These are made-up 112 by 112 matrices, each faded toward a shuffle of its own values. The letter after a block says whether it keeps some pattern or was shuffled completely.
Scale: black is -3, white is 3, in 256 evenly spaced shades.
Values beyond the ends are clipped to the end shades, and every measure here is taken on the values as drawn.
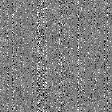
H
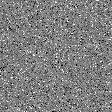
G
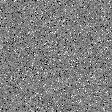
G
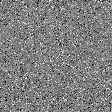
G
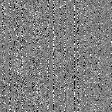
H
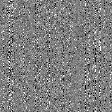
H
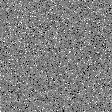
G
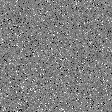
G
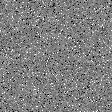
G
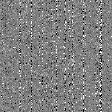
H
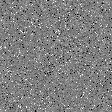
G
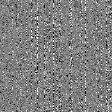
H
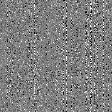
H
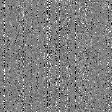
H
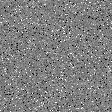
G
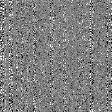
H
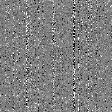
H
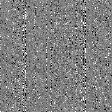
H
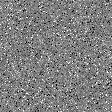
G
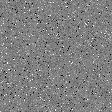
G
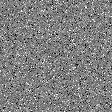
G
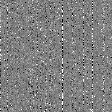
H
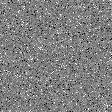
G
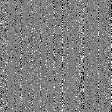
H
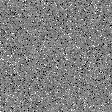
G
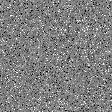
G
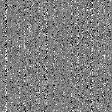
H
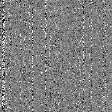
H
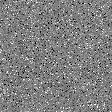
G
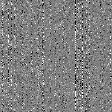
H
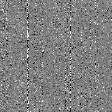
H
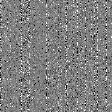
H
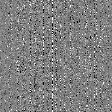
H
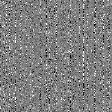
H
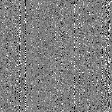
H
